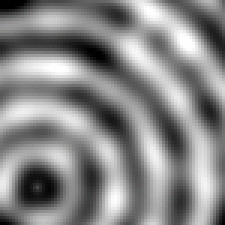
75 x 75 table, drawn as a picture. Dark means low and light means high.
Mirror symmetry: none. Lone odd cells: none. Rings: centred on the bottom left. Slope: none.
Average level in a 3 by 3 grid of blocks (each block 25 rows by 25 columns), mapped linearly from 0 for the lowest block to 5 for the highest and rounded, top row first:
114
512
025
